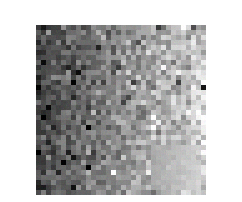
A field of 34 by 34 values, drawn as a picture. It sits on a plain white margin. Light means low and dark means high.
There is an overall slope up to the left. No row or column stands out. An odd patch, calmer than its surroundings, sits in the bottom right. The bottom right is the calmest part.
